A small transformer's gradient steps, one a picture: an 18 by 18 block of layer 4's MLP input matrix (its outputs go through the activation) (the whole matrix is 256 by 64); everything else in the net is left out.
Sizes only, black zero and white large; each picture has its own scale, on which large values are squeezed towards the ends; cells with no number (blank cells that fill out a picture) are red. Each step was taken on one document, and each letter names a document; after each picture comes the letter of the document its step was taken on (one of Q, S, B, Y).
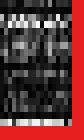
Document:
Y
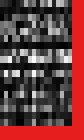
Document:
Y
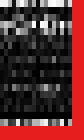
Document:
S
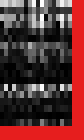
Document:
S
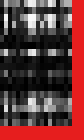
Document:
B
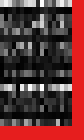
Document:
S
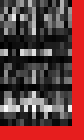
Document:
B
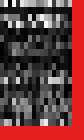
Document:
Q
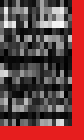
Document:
Q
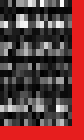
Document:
Q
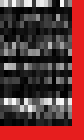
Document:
Q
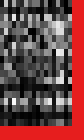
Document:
Q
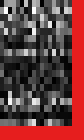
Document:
Y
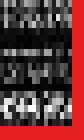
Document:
B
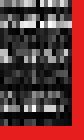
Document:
Y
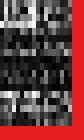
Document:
B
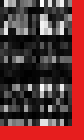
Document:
S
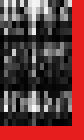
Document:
B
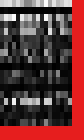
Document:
Y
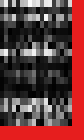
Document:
B
